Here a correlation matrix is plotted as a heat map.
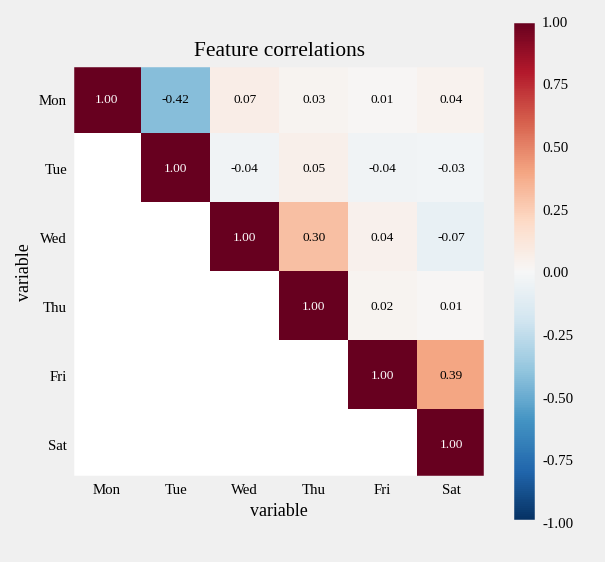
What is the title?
Feature correlations
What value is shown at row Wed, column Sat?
-0.07
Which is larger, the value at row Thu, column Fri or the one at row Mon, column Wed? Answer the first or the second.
the second
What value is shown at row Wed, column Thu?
0.30
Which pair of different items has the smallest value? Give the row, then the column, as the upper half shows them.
Mon, Tue
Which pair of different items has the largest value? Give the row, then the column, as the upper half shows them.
Fri, Sat
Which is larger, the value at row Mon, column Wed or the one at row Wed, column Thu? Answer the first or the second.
the second
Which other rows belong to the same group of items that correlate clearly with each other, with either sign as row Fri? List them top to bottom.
Sat
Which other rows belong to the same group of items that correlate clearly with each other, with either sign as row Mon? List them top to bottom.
Tue
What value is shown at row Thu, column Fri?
0.02
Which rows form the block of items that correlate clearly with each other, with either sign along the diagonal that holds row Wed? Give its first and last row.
Wed to Thu
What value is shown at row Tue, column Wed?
-0.04
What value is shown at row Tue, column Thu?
0.05
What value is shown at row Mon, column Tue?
-0.42
